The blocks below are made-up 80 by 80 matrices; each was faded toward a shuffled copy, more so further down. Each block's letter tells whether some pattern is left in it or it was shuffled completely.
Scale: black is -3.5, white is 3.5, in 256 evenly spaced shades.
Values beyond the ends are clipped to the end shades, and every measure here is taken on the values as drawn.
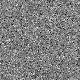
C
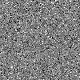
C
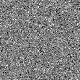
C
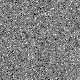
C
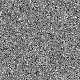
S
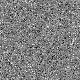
S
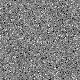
C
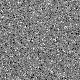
S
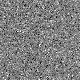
C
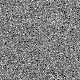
C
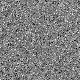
S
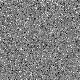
C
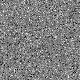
S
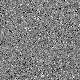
S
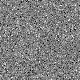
S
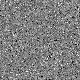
S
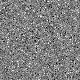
S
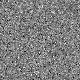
C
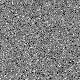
S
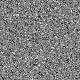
C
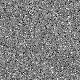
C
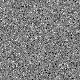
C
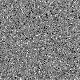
S
